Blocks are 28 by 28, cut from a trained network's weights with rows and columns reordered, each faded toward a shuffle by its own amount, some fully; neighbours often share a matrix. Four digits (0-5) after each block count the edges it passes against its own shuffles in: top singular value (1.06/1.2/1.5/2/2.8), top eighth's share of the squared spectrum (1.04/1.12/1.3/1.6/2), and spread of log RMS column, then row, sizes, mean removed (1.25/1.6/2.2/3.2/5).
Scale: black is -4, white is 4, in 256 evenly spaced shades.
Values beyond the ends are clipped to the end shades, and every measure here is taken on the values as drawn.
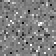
0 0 0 0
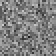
0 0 0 0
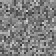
0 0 0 0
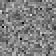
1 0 0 0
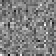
3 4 1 1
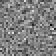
0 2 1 0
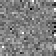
3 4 1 0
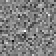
2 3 0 1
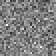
2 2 0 1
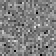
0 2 0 0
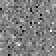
1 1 0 0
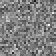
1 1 0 0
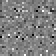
2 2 0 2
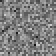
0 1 0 0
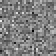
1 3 0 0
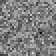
0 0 0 0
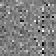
3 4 1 0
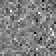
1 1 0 0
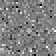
1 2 0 0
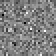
2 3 0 1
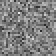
0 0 0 0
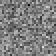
0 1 0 0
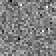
1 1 0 0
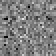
2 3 0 1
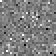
1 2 0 0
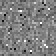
0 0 0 0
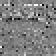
3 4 0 2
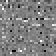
2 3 0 1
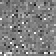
2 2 0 1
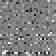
3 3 0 2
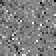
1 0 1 0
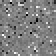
0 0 0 0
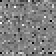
2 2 0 1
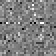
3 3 0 1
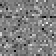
2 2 0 1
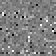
0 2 0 1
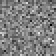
1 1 0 0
